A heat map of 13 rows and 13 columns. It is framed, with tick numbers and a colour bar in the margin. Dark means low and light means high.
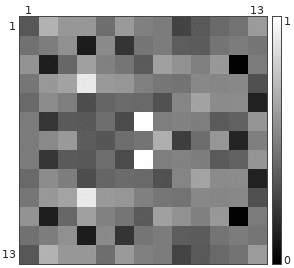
Grain: fine. Mirror symmetry: top to bottom. Histogram: heavy tails on both sides.
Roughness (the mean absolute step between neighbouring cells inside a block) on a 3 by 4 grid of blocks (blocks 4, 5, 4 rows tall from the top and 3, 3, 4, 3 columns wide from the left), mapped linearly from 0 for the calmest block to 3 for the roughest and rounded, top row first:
2302 | 2033 | 2302
